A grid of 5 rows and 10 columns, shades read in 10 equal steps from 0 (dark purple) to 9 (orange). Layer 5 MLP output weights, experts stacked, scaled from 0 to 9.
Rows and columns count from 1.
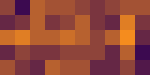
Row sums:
41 40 61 32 35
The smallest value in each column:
2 0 2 3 4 4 2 2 4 0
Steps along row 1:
down up down same down down up up same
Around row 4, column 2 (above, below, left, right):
8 3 2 3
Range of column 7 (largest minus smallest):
2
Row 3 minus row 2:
5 5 0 3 3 0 1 4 1 -1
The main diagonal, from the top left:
4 3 6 3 5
